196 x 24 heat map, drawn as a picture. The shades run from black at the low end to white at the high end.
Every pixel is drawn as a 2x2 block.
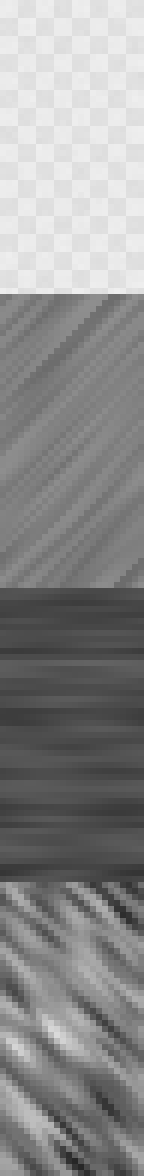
The table splits into 4 rows of 1 panel. Panel 1,1: very high, checkered, faint in contrast. Panel 2,1: middling, slanting up to the right, faint in contrast. Panel 3,1: low, streaked across, faint in contrast. Panel 4,1: middling, slanting down to the right, strong in contrast.
